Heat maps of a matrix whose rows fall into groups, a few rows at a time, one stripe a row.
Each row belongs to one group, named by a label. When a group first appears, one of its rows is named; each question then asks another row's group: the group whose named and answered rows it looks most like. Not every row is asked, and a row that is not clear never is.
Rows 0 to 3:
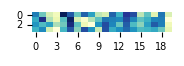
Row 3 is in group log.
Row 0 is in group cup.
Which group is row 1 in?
log
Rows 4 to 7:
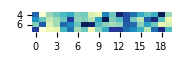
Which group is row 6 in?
cup
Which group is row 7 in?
log
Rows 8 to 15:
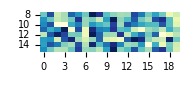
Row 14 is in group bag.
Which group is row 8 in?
cup
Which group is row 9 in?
log
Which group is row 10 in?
log
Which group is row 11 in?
bag
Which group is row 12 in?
bag
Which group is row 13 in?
cup
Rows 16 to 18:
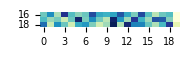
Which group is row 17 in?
log
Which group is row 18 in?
log
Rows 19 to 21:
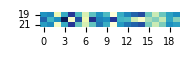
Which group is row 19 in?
cup
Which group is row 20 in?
bag
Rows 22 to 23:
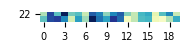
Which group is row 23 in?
bag
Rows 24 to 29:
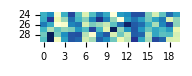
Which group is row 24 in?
cup
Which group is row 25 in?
cup
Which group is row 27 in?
log
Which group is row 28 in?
cup
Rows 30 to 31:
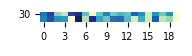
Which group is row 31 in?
bag
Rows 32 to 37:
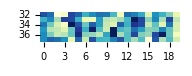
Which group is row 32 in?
cup
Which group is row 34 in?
cup
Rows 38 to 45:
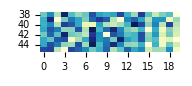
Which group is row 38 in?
bag
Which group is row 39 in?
cup
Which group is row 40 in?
cup
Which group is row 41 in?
bag
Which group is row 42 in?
bag
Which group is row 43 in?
bag
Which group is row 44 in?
bag
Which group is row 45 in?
cup
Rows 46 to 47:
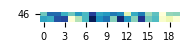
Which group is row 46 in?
bag
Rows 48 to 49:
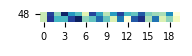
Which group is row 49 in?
cup
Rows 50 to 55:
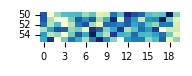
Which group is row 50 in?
log
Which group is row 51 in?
log
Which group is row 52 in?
log
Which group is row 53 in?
bag
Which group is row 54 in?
log
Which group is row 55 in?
cup
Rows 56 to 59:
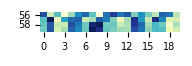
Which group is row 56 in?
log
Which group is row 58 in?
cup
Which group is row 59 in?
cup
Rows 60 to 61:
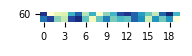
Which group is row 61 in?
cup
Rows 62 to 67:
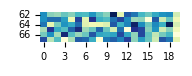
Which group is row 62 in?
log
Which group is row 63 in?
bag
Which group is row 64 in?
log
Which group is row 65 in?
cup
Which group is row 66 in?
bag
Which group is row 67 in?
log
